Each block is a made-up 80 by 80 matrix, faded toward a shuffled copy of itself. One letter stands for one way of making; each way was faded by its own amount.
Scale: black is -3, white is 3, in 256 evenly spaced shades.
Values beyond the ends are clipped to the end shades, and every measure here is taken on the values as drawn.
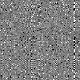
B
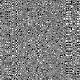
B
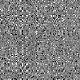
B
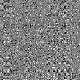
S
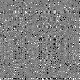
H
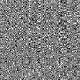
B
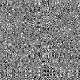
S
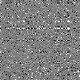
H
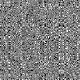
B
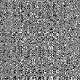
S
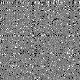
H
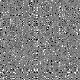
H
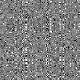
B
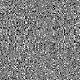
S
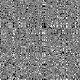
B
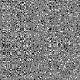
S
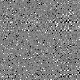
H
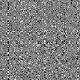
B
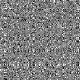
B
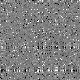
H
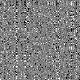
B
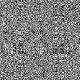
B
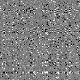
H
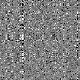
B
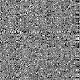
S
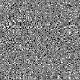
S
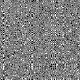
B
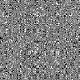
S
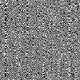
B
